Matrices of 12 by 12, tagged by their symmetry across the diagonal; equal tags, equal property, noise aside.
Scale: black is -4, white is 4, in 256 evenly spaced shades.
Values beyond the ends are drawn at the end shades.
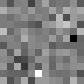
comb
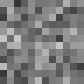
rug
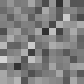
comb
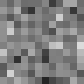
comb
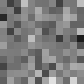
rug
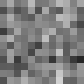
comb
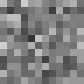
rug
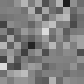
comb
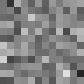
rug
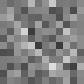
rug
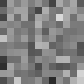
rug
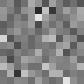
rug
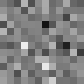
comb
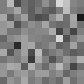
rug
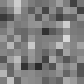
comb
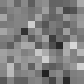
comb
